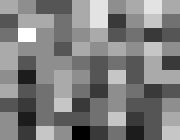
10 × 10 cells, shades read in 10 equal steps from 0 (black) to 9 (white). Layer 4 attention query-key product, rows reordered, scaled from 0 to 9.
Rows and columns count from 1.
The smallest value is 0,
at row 10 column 5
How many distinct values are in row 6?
5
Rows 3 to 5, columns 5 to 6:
5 6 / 6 5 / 4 3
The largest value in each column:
6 9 7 7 6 8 7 6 8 7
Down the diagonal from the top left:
6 6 5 3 4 3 5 3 3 7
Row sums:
56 51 45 53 41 47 39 38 38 36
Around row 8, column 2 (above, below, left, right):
3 1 3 4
